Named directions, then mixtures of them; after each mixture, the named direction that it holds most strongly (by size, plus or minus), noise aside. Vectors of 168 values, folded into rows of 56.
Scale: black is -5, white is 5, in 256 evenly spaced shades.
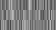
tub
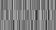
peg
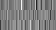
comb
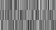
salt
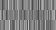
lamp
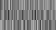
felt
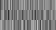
felt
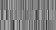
peg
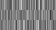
salt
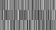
lamp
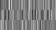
felt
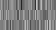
comb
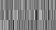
peg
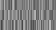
felt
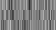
tub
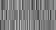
lamp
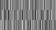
felt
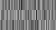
felt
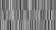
tub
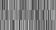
lamp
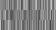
tub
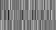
felt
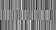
comb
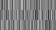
peg
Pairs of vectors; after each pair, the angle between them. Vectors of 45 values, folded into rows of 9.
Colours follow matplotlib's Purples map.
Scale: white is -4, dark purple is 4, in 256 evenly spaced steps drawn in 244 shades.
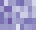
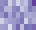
partly opposed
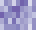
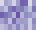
nearly parallel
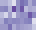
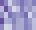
orthogonal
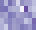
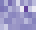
nearly parallel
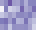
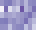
nearly parallel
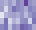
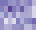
orthogonal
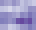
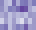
partly opposed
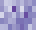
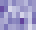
orthogonal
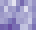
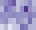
nearly opposite
